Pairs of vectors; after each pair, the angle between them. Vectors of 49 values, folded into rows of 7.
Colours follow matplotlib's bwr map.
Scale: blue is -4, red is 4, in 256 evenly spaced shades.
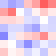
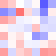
partly opposed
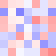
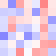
orthogonal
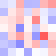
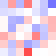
partly opposed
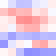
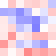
nearly opposite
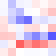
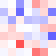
partly aligned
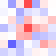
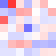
partly opposed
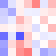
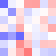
nearly parallel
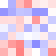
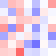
partly aligned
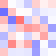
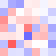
partly aligned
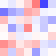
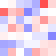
nearly opposite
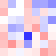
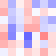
nearly parallel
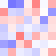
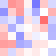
nearly opposite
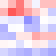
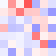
partly aligned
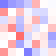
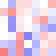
orthogonal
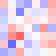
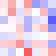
orthogonal
